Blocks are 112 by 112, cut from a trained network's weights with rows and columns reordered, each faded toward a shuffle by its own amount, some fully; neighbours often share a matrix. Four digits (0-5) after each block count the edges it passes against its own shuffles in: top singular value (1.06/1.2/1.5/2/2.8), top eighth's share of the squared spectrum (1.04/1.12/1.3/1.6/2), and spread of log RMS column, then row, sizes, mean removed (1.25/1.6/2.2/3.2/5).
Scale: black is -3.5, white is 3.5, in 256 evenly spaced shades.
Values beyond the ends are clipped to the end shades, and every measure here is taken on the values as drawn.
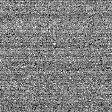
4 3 2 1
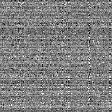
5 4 3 2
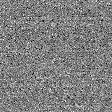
2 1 0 0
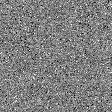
0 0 0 0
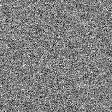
2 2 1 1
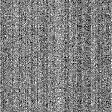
4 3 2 2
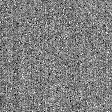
2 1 0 0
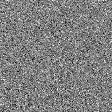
3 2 1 0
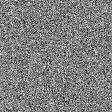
0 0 0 0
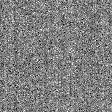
2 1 0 0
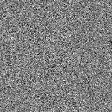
3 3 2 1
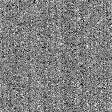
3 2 0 1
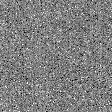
1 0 0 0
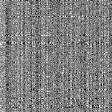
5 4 1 4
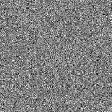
3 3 2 2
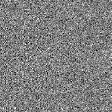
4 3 2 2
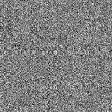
3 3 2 1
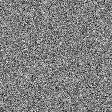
1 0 0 0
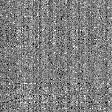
4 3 0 3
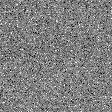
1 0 0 0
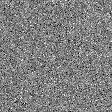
0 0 0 0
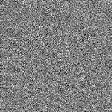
3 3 2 1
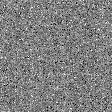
0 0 0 0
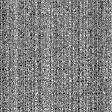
4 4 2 3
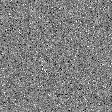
0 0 0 0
